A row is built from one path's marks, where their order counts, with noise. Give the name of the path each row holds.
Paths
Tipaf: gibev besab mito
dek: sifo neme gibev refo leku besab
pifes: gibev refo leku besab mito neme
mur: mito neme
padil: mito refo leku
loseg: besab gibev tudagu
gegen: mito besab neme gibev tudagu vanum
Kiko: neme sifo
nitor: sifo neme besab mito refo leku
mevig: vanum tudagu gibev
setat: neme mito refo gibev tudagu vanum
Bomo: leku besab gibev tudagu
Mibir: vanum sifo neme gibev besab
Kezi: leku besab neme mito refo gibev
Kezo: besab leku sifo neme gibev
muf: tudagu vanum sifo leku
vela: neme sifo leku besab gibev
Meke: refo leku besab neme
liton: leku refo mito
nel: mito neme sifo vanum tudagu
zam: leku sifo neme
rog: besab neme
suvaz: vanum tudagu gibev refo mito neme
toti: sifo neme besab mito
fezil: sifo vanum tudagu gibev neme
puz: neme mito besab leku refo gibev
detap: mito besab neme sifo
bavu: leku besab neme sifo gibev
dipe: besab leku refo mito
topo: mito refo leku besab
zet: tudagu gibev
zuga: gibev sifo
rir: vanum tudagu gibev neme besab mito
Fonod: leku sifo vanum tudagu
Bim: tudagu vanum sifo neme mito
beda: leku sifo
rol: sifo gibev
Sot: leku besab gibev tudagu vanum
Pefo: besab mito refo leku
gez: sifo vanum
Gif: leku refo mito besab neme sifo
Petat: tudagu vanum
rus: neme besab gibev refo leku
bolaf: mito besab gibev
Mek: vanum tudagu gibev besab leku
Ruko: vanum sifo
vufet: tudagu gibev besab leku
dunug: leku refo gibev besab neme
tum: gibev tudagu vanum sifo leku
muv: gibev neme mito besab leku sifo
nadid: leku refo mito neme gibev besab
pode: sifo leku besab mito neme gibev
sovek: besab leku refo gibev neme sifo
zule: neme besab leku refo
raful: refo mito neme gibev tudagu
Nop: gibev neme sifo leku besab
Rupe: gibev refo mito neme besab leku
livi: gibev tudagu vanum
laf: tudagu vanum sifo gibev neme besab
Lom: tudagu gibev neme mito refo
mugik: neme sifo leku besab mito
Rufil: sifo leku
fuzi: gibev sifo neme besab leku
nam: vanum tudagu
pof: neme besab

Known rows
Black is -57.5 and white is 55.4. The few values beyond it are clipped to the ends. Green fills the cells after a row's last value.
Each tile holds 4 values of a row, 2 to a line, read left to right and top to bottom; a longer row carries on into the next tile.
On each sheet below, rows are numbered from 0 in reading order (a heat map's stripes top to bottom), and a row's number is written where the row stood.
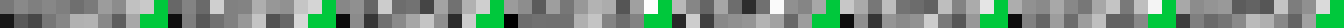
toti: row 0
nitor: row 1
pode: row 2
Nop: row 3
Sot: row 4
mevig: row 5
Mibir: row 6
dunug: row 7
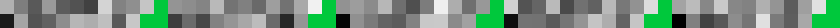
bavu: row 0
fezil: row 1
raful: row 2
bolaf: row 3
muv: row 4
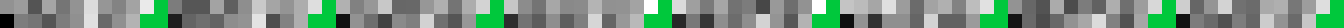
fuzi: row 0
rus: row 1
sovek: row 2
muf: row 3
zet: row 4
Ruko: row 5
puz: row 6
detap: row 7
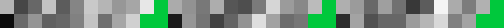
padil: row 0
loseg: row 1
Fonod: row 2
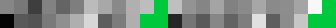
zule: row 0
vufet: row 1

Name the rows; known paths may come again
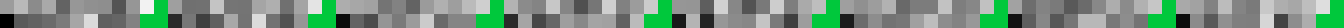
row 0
pifes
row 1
Kiko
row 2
rir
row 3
beda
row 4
gez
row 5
Meke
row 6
dipe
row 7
Mek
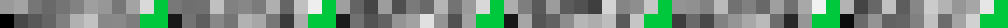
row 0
Tipaf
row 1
dek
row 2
vela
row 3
bavu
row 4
fezil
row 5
padil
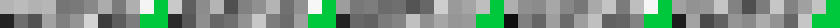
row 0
suvaz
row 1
mur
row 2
liton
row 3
Mibir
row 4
Gif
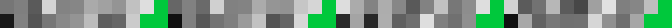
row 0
Rufil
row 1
nitor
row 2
Petat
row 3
gegen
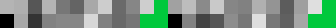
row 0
livi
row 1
muv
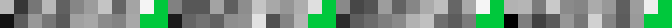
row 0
topo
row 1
rus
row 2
pof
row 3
zuga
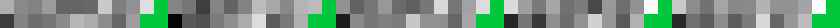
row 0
zam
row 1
zule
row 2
nadid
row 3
zet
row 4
muf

